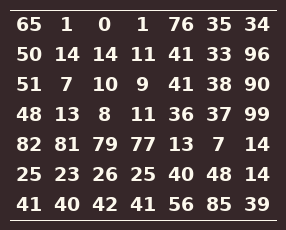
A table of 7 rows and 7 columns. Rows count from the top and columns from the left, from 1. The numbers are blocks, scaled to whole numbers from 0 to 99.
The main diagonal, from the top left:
65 14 10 11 13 48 39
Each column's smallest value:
25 1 0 1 13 7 14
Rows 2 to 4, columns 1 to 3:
50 14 14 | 51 7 10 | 48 13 8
